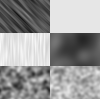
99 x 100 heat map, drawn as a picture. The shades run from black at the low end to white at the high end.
It is made of 3 by 2 panels. Panel 1,1: low, slanting down to the right. Panel 1,2: very high, flat. Panel 2,1: very high, streaked downward, faint in contrast. Panel 2,2: low, smooth. Panel 3,1: middling, blotchy, strong in contrast. Panel 3,2: high, blotchy.
